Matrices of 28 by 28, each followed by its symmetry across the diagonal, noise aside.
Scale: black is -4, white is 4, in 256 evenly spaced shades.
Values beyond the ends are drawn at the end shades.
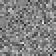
symmetric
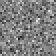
antisymmetric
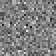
antisymmetric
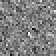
antisymmetric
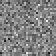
neither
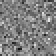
antisymmetric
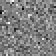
antisymmetric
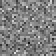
neither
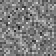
symmetric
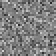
antisymmetric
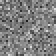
symmetric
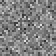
symmetric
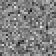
neither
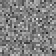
neither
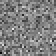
neither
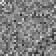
symmetric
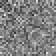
symmetric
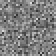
symmetric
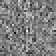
neither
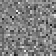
antisymmetric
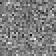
neither
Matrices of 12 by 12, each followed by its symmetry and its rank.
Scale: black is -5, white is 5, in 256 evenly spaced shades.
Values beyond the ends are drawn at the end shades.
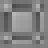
symmetric, rank one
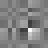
symmetric, rank one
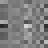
neither, rank two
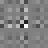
symmetric, rank one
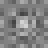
symmetric, rank two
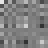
symmetric, rank two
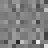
neither, rank two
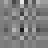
neither, rank one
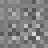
symmetric, rank two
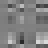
neither, rank one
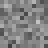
neither, full rank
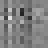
neither, rank two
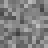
neither, full rank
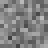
neither, full rank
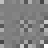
symmetric, rank two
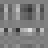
neither, rank one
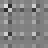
symmetric, rank one
